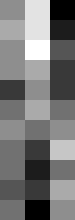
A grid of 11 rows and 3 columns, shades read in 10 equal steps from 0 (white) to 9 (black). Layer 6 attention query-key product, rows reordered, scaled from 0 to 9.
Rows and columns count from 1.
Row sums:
14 12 10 14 18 13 13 14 18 16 18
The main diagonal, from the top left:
4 1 6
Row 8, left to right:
5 7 2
